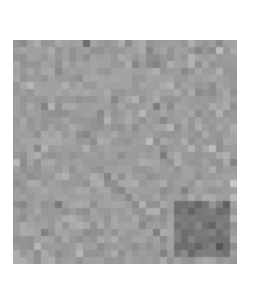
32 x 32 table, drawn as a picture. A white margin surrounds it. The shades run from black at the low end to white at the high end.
Ninth with the lowest average: bottom right. Odd patch: lower, in the bottom right. Roughest part: bottom right. Mirror symmetry: none. Histogram: skewed, a long tail of low values.
